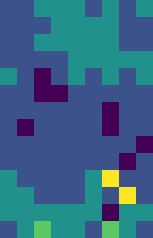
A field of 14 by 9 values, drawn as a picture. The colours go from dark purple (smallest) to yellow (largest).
Stripes: none. Slope: none. Roughest part: bottom right. Odd rows or columns: none. Odd patch: rougher, in the bottom right. Calmest part: centre.
